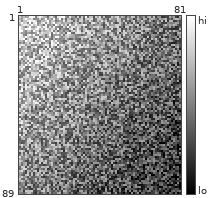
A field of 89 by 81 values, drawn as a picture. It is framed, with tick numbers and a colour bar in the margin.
The halves do not mirror each other. The ninth with the highest average is the top left. The bottom right is the ninth with the lowest average. No single row or column stands out from its neighbours. On average the colour sits 50% of the way up the scale. Values rise toward the top left.
